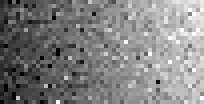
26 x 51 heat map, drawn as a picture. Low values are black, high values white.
There are no regular stripes. The ninth with the highest average is the top right. No single row or column stands out from its neighbours. There is an overall slope up to the right.
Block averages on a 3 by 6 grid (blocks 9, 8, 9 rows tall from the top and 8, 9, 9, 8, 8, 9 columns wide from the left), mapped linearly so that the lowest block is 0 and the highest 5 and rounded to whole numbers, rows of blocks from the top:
112345 | 012345 | 012334
